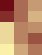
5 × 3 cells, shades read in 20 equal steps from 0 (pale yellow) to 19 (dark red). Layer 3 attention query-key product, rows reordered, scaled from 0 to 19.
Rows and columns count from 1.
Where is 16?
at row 2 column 1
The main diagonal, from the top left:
19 11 8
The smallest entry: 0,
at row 5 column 1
